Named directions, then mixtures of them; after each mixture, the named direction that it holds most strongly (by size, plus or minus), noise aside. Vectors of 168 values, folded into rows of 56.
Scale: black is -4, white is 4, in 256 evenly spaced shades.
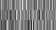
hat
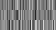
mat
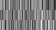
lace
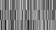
hat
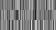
mat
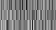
hat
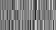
mat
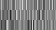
hat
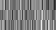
lace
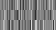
mat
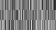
lace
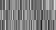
lace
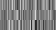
mat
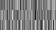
mat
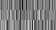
hat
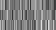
lace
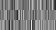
mat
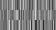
mat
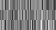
lace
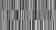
mat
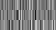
mat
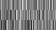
hat
